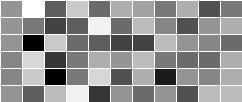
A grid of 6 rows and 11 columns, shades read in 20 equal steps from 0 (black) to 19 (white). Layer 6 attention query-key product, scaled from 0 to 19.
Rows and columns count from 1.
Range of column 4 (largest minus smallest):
11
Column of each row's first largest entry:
2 5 3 2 5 4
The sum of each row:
122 112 94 115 105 118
